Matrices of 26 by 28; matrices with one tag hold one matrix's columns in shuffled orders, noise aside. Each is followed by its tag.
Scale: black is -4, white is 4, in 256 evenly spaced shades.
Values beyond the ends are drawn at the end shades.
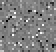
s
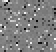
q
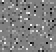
q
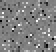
s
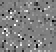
s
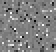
s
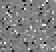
q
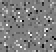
s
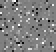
q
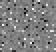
q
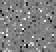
s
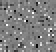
s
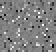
s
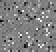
s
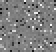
q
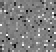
s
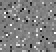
s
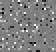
q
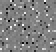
q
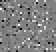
q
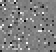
q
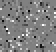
s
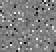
q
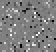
s
